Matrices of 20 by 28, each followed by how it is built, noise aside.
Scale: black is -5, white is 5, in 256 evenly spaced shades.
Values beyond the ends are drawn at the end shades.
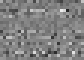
uneven rows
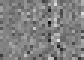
uneven columns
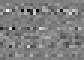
uneven rows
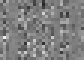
uneven columns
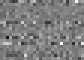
uneven rows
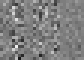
uneven columns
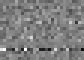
uneven rows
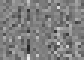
uneven columns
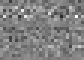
uneven rows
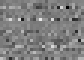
uneven rows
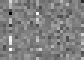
uneven columns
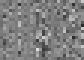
uneven columns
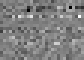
uneven rows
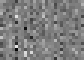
uneven columns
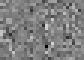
uneven columns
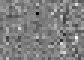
uneven columns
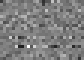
uneven rows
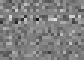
uneven rows
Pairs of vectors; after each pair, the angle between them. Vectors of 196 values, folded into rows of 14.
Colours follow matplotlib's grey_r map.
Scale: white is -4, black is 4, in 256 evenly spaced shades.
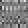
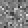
orthogonal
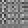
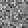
orthogonal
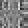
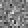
orthogonal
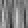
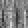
nearly opposite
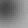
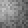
nearly opposite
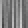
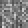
partly opposed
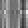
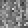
partly aligned
